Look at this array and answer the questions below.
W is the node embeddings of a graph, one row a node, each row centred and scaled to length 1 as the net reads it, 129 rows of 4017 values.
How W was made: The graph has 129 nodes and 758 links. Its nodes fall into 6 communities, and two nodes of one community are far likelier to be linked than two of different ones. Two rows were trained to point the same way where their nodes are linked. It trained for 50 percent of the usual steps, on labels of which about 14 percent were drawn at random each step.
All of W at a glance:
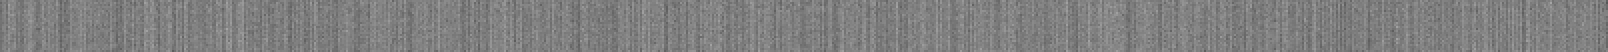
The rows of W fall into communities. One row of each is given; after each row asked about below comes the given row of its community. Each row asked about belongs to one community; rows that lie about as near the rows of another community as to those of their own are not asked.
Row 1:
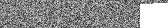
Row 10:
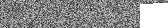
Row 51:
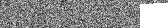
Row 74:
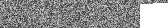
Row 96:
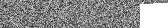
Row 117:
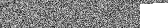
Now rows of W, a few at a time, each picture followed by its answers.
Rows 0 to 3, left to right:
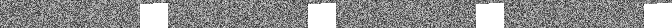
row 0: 74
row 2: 10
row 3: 51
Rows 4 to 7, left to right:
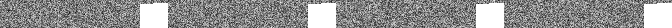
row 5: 1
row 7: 74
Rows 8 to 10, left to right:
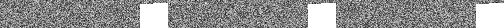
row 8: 1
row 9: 117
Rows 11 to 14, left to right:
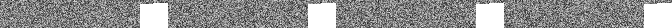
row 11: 51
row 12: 74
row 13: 1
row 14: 96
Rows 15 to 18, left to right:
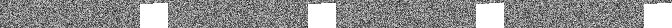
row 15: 96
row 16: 51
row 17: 51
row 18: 1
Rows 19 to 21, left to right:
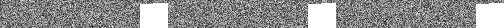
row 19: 51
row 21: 10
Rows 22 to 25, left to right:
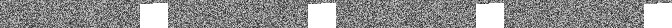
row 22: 74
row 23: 51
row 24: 74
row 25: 96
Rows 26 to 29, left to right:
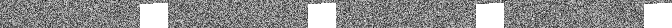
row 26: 96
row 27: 51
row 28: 51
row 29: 51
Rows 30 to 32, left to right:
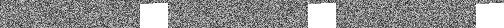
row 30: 51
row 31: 96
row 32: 96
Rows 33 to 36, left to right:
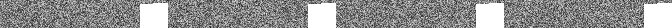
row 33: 74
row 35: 117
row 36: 51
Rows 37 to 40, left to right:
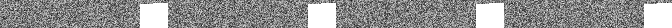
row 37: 1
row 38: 117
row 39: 51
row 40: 74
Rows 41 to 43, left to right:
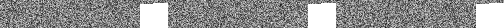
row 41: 10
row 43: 1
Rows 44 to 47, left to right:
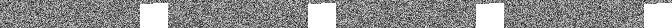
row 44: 1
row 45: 1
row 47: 117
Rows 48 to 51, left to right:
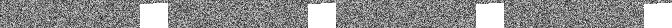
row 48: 10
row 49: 10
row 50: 117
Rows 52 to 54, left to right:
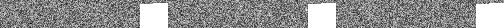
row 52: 1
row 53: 74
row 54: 1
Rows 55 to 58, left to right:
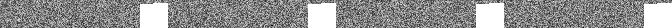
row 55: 117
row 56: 96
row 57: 74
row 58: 51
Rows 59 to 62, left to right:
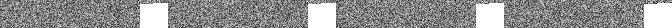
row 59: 1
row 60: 1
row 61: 96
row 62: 117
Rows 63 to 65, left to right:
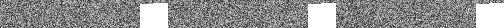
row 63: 74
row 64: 117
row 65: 74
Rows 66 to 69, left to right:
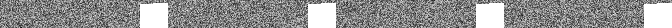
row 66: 51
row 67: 51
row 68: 74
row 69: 10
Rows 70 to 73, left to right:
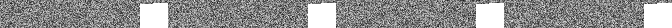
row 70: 74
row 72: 51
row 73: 51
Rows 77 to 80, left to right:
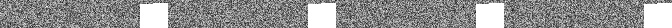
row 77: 1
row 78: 96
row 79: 117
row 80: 1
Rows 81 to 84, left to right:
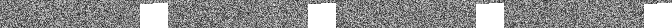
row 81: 74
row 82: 117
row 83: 96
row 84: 51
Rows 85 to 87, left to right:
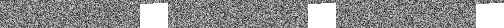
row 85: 74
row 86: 10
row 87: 96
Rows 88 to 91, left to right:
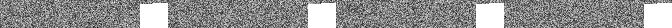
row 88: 117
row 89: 96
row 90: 74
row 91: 51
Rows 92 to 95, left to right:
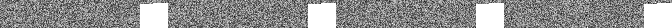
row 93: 1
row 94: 74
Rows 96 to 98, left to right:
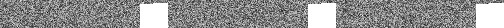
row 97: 117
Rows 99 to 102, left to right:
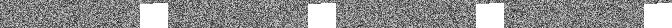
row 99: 96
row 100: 117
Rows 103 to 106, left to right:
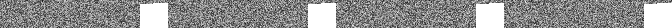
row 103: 74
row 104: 117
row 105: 74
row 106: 51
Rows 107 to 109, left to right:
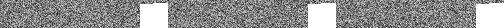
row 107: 10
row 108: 10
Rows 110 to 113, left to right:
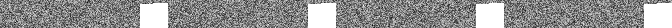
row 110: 74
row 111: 74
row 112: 117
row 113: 10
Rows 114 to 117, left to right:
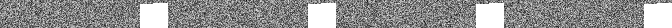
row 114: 1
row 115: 74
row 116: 96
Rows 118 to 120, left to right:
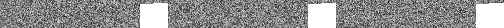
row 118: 117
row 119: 10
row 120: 96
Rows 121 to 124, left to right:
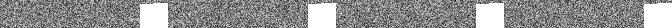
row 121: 1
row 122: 51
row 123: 1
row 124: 10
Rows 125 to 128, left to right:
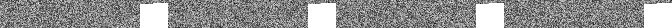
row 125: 51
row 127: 117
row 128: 74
